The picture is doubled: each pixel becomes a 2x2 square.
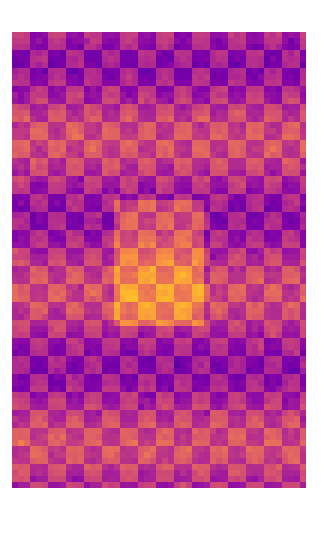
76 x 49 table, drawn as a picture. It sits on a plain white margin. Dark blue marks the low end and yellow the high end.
The ninth with the highest average is the centre. An odd patch, higher than its surroundings, sits in the centre. Stripes running across repeat 3 times from top to bottom.
